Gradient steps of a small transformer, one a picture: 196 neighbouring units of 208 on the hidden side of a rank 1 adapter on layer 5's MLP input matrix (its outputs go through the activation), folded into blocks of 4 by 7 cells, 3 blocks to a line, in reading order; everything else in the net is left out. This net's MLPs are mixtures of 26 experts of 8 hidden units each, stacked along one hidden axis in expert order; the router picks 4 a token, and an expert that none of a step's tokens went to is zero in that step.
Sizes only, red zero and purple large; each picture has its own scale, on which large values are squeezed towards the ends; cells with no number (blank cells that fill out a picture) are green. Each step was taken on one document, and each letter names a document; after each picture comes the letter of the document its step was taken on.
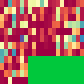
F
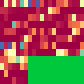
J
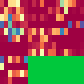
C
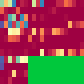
C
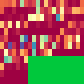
J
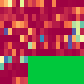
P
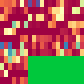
J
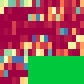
J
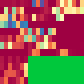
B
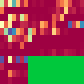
C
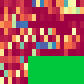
B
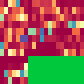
F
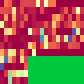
P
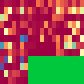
F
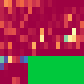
P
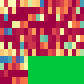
J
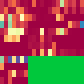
C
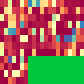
F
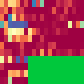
C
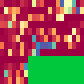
B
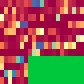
B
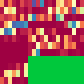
B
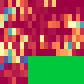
F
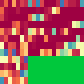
J
